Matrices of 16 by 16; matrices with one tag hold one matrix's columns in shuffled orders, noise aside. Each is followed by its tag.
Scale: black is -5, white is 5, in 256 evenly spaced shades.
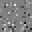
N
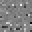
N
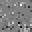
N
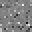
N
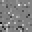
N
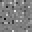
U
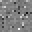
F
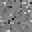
U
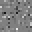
F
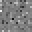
U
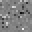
F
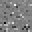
N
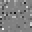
F
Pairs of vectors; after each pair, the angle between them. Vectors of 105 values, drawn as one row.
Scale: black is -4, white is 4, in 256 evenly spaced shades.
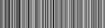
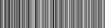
nearly parallel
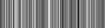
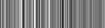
partly aligned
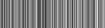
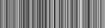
partly aligned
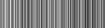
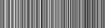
nearly parallel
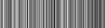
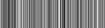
orthogonal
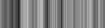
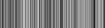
partly aligned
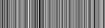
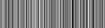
partly opposed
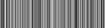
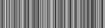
partly aligned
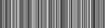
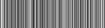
partly opposed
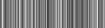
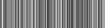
nearly parallel
